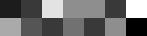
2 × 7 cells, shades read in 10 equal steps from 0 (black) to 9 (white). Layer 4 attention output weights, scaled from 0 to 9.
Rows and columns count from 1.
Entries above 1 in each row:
6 6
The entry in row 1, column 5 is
5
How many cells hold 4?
1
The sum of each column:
7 5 10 9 7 7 9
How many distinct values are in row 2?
6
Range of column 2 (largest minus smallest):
1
